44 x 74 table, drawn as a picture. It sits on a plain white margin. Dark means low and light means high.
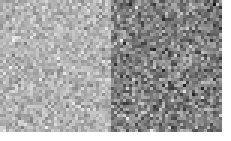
The table splits into one row of 2 panels. Panel 1,1: high, fine-grained. Panel 1,2: middling, fine-grained, strong in contrast.
